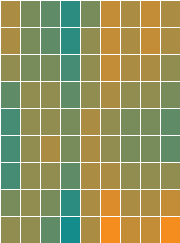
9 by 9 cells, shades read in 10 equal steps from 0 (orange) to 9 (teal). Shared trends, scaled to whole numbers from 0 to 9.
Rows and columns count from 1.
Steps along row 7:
down same up down same up same same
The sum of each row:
37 36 37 40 43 42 39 34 30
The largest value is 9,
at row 9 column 4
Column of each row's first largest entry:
4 4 4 1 1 1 1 4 4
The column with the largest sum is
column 4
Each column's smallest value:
3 4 3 5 3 0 2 2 0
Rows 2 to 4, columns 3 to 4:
6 8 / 5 7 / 4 6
